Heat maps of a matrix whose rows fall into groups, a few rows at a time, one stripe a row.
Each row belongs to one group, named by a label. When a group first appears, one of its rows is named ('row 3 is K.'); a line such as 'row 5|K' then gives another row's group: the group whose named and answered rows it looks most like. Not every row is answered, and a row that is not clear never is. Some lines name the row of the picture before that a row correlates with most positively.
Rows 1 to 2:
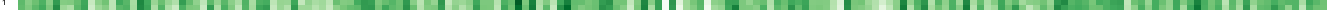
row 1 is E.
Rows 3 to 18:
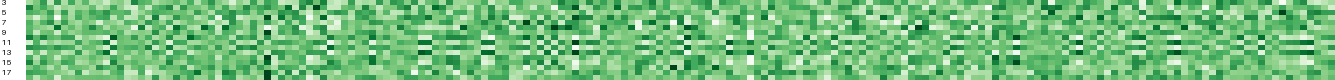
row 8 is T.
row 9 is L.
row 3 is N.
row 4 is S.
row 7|E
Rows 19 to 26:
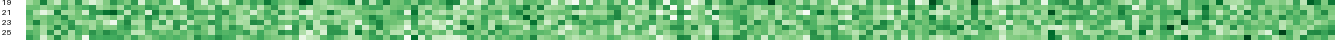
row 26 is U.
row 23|U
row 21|U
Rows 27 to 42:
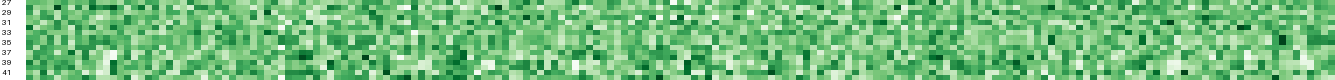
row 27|E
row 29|L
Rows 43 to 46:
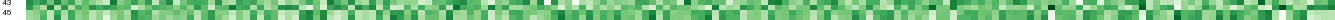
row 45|N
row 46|N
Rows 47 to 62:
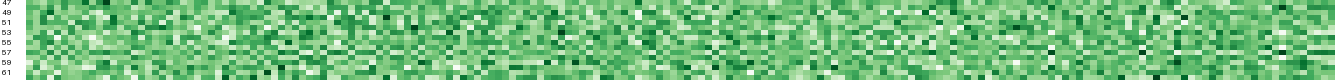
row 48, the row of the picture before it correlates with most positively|44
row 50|T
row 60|U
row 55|E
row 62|T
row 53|N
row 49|E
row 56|N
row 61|L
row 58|N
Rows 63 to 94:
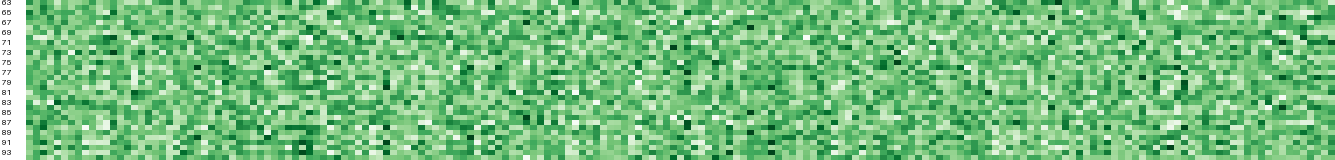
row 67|E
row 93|T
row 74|N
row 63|S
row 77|T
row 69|N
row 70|U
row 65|L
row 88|T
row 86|E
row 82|N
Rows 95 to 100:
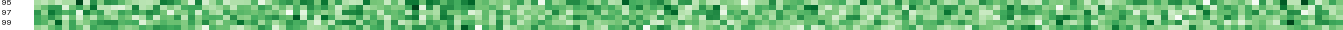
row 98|S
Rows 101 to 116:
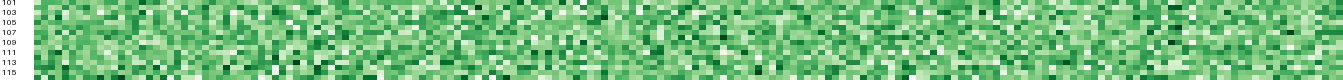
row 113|S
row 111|E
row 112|L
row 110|N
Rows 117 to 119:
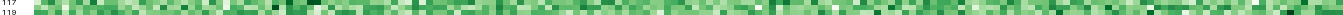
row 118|L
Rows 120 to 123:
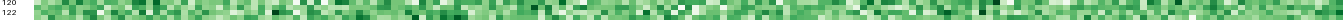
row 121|E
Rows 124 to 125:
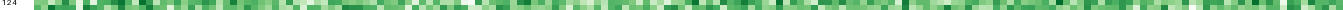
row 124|U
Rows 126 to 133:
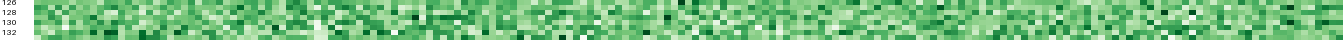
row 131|L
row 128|T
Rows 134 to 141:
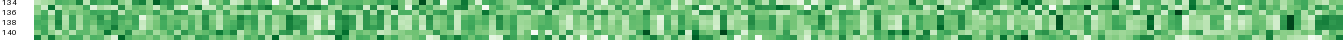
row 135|T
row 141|L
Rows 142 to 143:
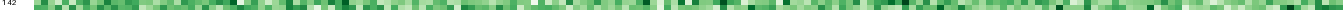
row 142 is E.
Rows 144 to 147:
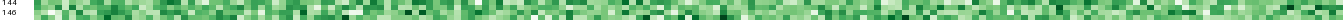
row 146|U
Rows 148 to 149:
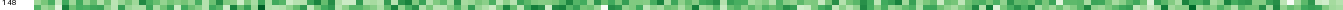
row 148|N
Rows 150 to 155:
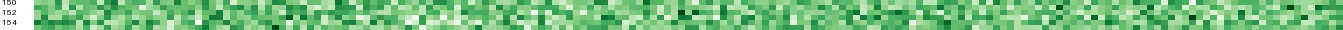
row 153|U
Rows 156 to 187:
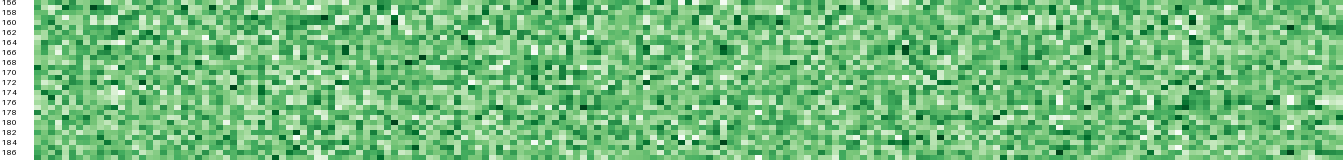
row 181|N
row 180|T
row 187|L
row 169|L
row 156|E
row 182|S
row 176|N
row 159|T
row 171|E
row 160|T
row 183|E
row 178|L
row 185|S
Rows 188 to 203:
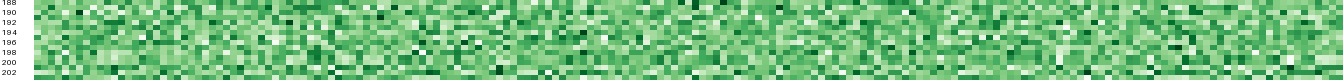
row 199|N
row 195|T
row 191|L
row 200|N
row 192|U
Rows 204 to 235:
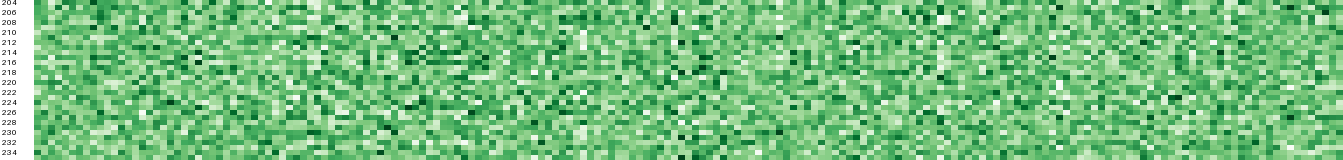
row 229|L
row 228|E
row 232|U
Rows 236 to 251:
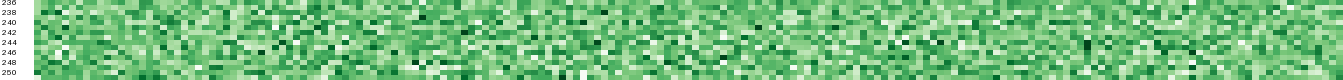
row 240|S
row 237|N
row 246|T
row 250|L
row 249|U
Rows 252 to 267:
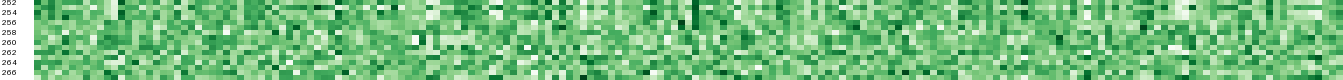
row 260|U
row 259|U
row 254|L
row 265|L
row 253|T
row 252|L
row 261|S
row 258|L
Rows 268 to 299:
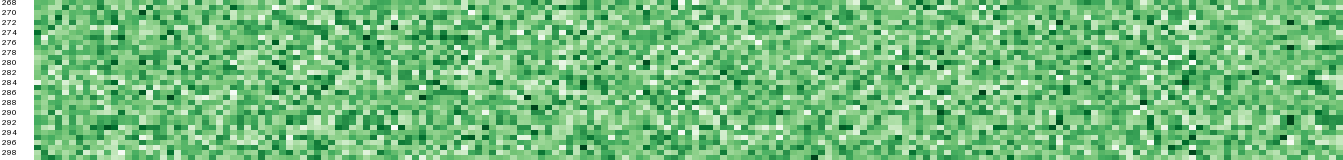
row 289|E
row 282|U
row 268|E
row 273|T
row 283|N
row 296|N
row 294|E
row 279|S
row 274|S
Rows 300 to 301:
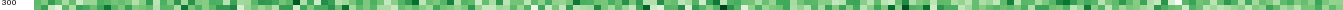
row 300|S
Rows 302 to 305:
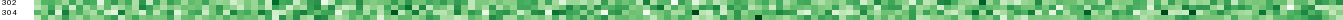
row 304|T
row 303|N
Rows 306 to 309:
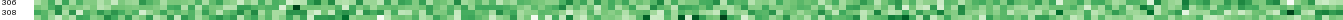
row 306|N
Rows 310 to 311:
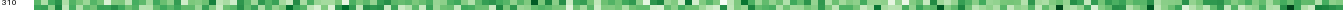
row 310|E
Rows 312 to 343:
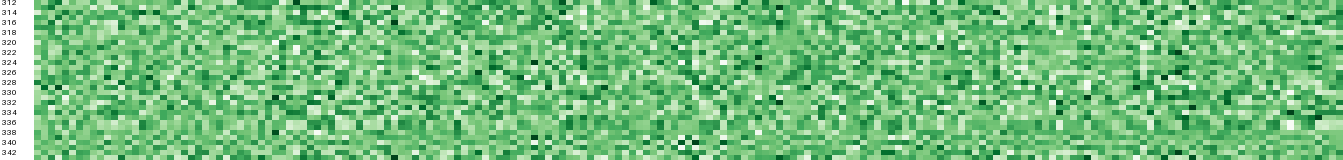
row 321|E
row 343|T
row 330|N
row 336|N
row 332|T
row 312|E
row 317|L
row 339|E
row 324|E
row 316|T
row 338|L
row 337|N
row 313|T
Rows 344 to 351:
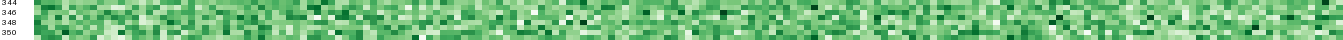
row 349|U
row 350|L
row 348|S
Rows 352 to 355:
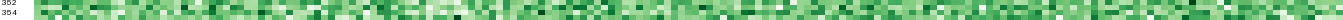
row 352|U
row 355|N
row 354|U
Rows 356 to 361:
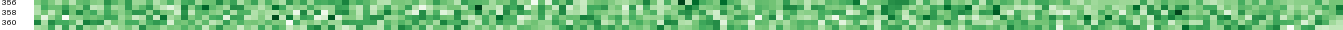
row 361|N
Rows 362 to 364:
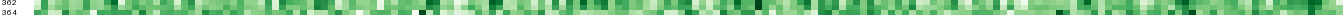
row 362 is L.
